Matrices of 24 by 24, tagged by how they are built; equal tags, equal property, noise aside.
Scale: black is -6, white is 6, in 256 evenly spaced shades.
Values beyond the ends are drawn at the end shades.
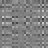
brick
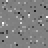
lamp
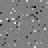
lamp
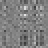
brick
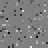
lamp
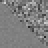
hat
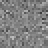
brick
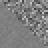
hat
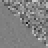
hat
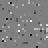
lamp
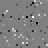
lamp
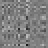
brick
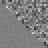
hat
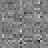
brick
